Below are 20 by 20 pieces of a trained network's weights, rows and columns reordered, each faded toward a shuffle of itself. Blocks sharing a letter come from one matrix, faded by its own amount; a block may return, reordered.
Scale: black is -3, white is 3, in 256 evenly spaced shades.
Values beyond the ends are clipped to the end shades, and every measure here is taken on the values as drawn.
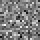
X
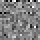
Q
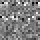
Q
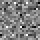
Q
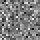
X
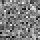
X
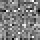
Q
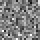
X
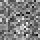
X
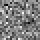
X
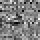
Q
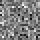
X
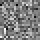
X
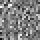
X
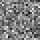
X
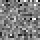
Q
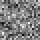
X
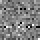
Q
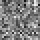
X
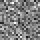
X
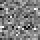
Q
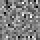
Q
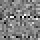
Q
